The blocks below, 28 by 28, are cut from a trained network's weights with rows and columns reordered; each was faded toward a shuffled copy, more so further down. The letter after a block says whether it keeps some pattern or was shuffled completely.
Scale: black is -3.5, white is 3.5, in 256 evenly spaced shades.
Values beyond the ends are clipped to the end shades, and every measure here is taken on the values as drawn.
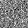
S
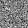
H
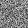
H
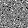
H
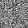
H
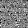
S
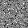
H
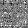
S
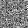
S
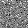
H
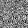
S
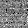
S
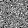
H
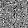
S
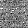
S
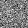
H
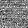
S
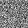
H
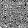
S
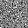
H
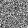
H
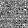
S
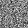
H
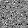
S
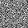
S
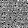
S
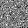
H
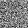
S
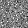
H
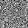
S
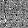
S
